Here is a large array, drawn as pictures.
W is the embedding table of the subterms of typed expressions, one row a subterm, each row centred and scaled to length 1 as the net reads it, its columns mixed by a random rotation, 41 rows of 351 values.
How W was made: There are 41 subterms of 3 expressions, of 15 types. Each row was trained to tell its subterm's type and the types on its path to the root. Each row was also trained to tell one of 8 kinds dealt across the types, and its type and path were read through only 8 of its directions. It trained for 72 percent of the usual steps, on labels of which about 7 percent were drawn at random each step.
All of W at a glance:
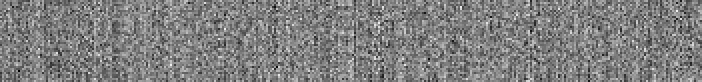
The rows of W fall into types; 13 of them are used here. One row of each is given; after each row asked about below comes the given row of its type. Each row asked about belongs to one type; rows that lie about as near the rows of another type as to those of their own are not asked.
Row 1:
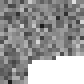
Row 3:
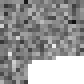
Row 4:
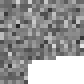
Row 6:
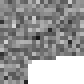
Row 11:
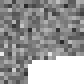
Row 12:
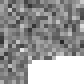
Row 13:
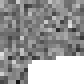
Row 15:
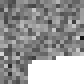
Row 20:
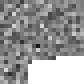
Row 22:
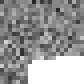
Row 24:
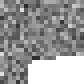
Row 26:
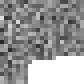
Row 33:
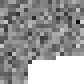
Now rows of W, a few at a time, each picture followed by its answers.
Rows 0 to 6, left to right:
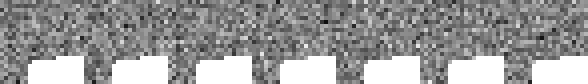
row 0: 24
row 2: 24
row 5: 12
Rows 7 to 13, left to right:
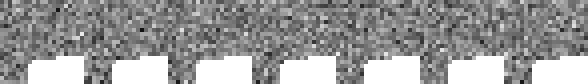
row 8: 13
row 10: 11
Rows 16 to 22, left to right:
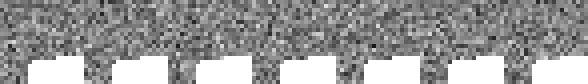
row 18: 3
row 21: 1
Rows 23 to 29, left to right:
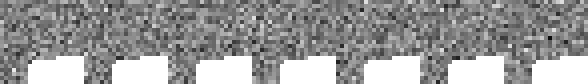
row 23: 11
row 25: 24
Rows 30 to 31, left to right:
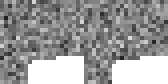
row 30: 33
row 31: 6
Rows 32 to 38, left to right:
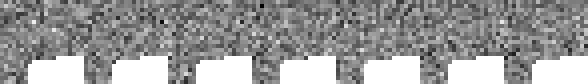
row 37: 33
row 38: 33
